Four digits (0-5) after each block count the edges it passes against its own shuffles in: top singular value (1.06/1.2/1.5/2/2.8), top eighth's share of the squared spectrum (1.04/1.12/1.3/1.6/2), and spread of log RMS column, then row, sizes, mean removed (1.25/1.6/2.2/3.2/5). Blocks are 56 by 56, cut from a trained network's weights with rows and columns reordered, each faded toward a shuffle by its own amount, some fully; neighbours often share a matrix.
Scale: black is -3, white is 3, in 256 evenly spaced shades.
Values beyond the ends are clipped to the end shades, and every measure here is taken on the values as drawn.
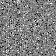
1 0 0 0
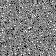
0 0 0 0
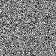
2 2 0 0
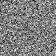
2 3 0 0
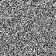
0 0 0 0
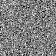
1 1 0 0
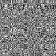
4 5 2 2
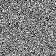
1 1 0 0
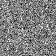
1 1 0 0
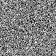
0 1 0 0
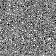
1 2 0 1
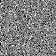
1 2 0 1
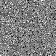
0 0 0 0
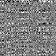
4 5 2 3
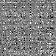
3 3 3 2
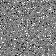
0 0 0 0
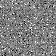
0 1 0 0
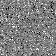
0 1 0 0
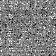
2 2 2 0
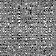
3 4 3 2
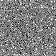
0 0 0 0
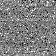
1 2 1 0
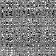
3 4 3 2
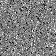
0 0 0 0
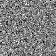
2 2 0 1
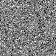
0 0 0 0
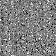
1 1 0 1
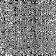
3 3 0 2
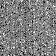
2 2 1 1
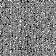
2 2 1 1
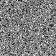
1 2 0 1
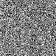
2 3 0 1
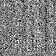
2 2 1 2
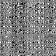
3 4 1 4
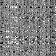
3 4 1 3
